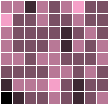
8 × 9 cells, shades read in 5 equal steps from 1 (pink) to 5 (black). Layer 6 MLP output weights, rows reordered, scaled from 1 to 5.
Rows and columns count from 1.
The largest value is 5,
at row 8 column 1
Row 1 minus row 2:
1 -1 1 0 0 -1 -1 0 0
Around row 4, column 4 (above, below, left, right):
3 2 3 2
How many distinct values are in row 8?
4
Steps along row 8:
down down same down up up down down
